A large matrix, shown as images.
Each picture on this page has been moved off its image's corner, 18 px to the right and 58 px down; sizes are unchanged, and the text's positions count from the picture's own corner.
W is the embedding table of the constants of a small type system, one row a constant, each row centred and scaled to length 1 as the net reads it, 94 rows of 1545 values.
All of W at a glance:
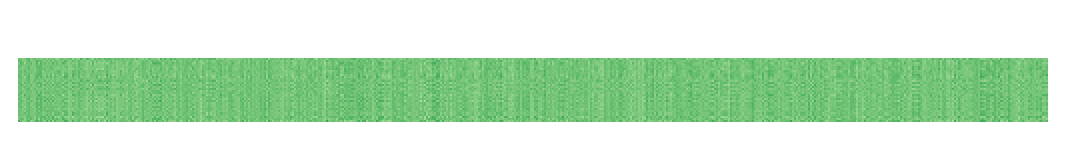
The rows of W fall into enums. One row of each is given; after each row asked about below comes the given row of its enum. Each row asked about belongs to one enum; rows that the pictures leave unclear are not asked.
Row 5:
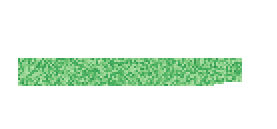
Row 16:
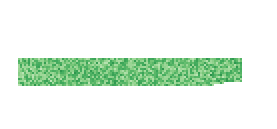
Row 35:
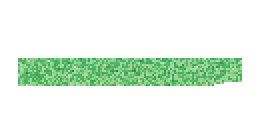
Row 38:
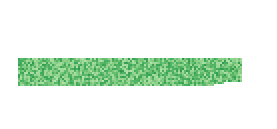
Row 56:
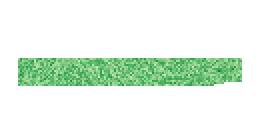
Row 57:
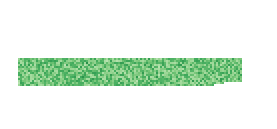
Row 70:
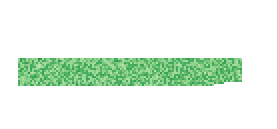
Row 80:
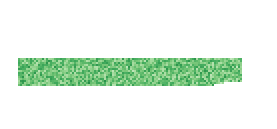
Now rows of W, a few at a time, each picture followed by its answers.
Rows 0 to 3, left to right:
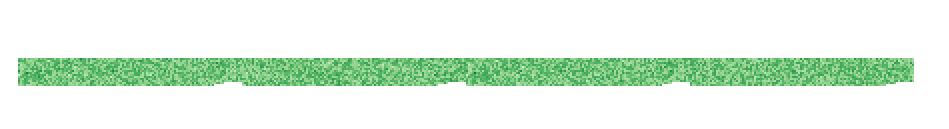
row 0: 35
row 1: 16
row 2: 35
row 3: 38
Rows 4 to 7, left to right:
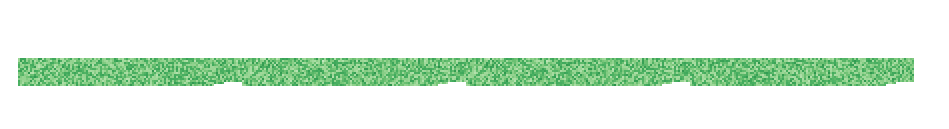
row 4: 70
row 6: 5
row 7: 57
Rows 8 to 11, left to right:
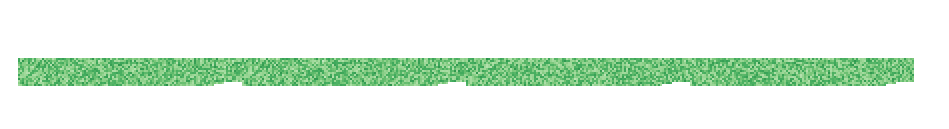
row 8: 5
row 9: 5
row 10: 70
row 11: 57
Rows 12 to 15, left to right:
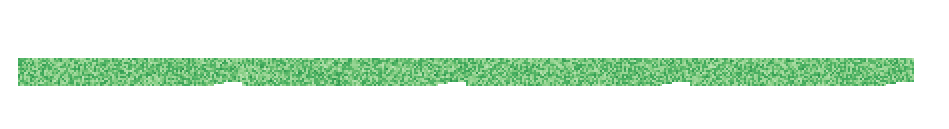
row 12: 38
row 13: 16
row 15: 70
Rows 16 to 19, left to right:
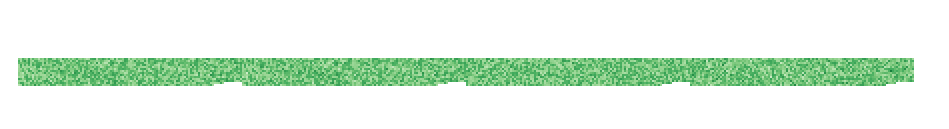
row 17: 16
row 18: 70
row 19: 56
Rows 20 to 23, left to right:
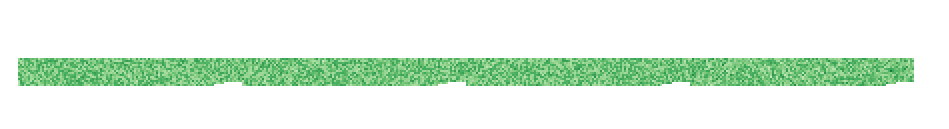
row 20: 57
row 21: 5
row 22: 70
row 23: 56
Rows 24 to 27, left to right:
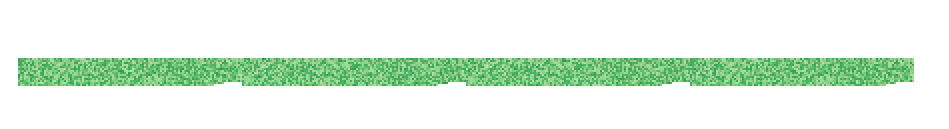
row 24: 38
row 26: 70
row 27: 38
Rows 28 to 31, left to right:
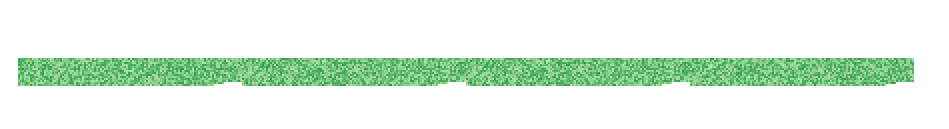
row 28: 38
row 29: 5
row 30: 5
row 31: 70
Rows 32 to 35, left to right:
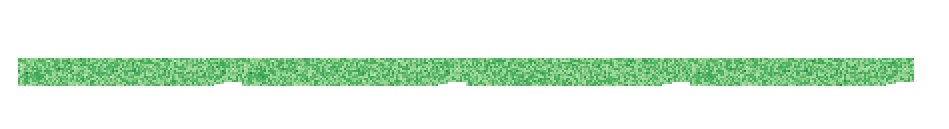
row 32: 35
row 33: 35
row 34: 57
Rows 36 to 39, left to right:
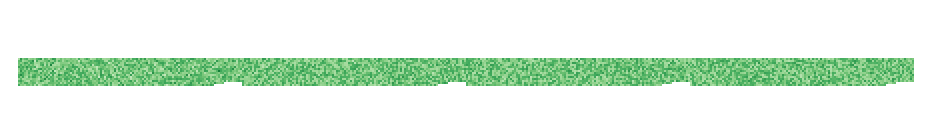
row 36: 56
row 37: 70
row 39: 57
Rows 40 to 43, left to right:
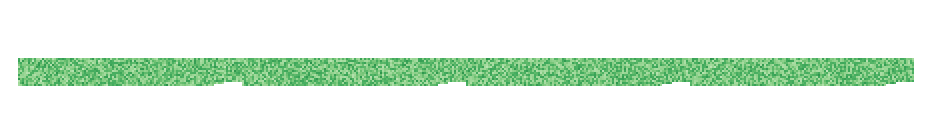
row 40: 5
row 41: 57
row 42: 70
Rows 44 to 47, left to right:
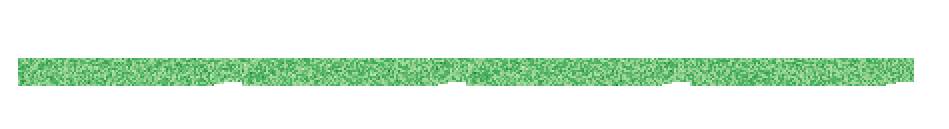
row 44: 80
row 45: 35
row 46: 35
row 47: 57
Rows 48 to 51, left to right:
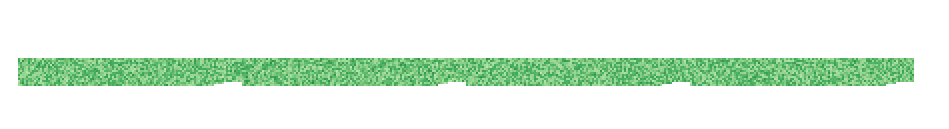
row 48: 5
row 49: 80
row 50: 70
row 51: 57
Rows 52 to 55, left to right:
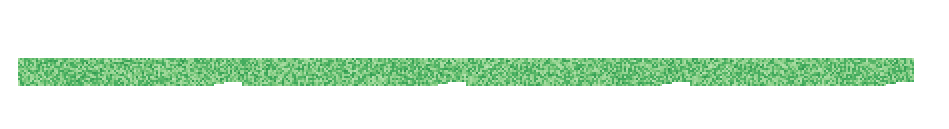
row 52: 57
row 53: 38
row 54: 70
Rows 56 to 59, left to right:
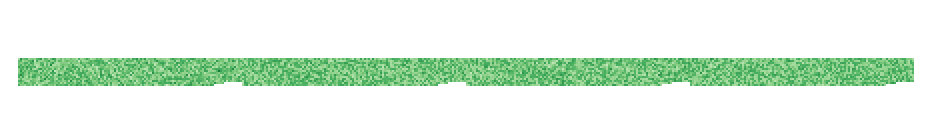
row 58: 16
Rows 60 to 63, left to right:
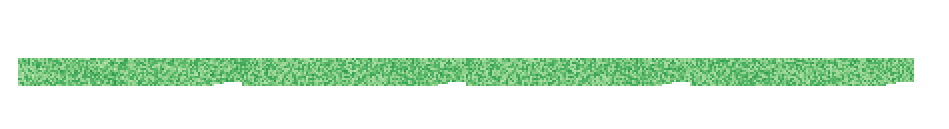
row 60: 16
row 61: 38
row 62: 38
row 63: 57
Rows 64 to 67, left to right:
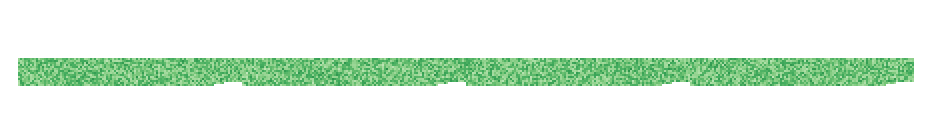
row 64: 57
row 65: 16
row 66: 38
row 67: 5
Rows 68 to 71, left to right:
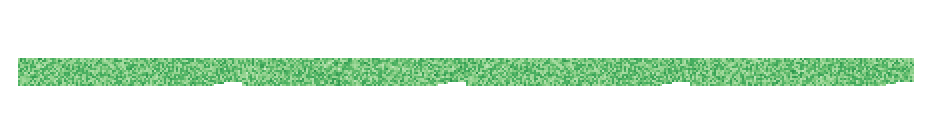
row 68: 70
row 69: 16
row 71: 38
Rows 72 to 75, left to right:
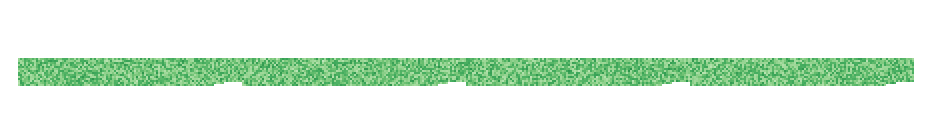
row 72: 57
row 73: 5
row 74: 38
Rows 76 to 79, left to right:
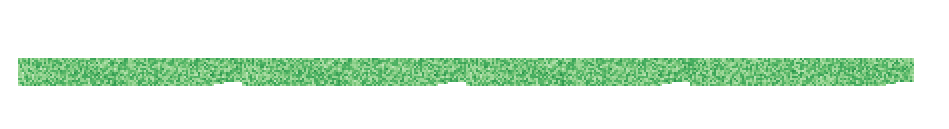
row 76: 16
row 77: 16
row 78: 16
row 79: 38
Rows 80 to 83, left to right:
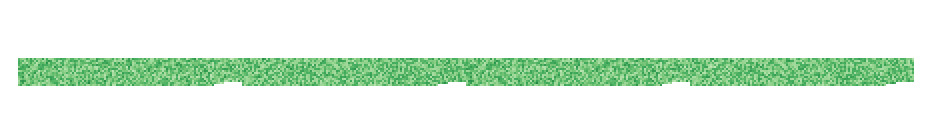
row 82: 80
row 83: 70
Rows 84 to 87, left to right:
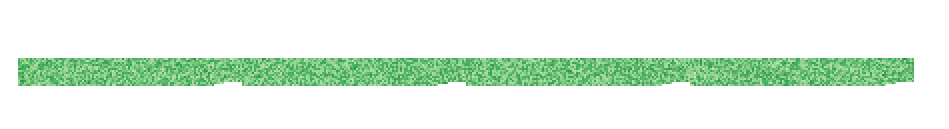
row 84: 80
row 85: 70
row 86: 38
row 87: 16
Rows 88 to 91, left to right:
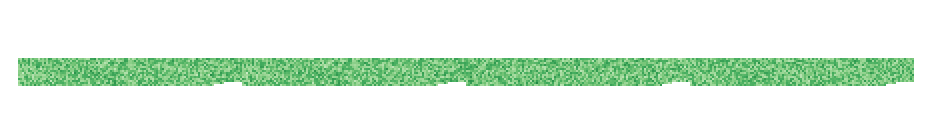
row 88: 16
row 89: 16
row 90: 80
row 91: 57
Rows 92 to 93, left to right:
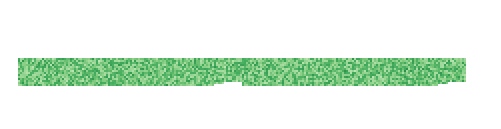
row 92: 5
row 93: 38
